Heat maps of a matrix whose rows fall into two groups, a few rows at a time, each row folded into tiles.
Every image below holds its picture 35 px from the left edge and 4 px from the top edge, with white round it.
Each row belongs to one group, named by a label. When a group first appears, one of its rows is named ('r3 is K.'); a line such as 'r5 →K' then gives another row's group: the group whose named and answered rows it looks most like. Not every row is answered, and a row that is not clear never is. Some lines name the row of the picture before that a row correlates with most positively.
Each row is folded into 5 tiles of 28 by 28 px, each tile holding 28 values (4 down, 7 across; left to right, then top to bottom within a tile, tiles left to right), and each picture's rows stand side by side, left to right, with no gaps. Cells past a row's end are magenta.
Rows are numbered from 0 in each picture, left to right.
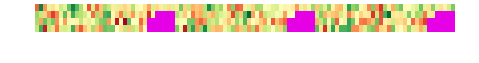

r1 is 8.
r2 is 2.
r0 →8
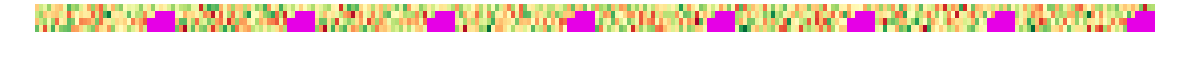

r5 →8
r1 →2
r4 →2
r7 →8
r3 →2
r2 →2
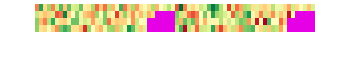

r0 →8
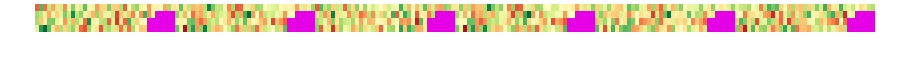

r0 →8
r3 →8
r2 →2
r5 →2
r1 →8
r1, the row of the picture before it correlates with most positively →1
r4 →2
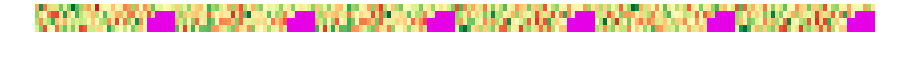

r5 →8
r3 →8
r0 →8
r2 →2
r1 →2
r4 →2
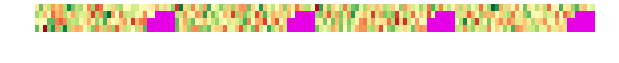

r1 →8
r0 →8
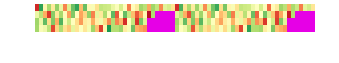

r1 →2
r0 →2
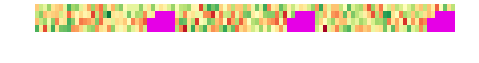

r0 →2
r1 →2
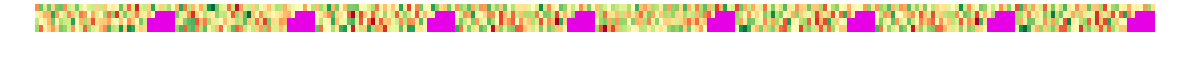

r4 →2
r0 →2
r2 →2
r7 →8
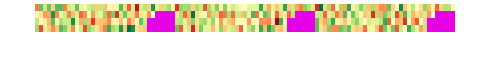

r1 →2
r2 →8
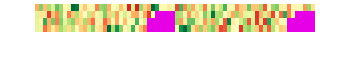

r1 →8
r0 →2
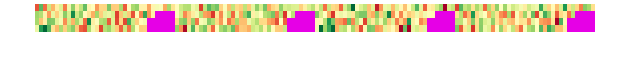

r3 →2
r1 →2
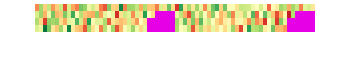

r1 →2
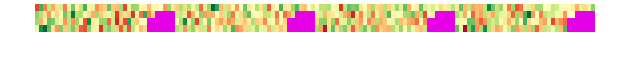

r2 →2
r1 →2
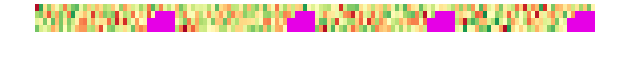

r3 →8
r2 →2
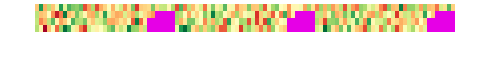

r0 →8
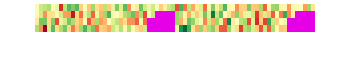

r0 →2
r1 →8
